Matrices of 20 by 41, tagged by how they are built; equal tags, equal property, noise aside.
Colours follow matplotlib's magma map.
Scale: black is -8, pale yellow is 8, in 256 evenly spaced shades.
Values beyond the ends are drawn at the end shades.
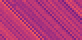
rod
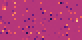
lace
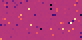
lace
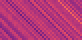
rod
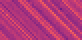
rod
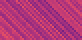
rod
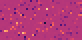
lace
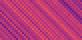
rod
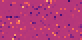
lace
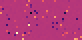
lace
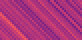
rod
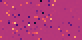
lace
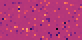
lace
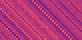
rod
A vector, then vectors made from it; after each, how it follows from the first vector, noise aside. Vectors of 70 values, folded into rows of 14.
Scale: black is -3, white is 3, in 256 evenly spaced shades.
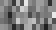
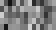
reversed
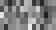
reversed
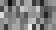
reversed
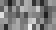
reversed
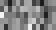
reversed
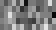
negated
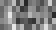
negated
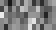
reversed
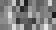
negated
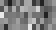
reversed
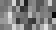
negated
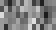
reversed
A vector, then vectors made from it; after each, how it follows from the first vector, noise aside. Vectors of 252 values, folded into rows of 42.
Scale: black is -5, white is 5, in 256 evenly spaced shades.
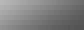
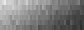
scaled up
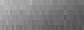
copied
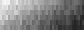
scaled up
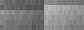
wrapped around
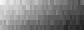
scaled up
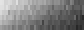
scaled up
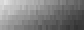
scaled up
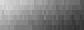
scaled up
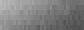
copied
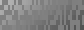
partly zeroed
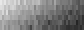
scaled up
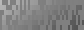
partly zeroed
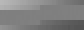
partly zeroed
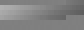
partly zeroed
